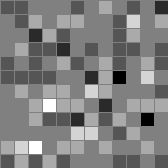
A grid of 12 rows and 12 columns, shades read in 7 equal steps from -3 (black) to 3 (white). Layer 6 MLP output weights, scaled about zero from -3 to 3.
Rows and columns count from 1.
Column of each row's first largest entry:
8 10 4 2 5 11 7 4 3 6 3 2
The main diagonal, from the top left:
-1 -1 -2 -1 1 0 2 -2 1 1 1 -1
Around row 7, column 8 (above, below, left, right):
1 -2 2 0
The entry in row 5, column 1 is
-1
